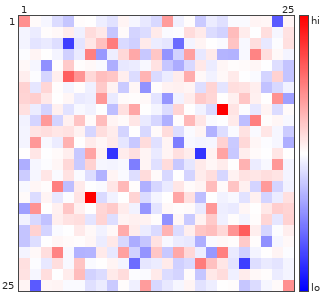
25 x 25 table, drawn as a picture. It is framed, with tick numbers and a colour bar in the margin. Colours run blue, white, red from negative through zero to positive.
No row or column stands out. A few values lie far out on both sides of the bulk. No regular stripes run through it. A half turn leaves it unchanged. There is no seam. The texture is fine-grained noise.
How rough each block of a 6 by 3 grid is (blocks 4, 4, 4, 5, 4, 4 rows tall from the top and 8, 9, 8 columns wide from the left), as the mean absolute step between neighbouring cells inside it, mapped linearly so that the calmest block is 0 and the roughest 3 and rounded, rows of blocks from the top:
131 | 120 | 112 | 221 | 021 | 131
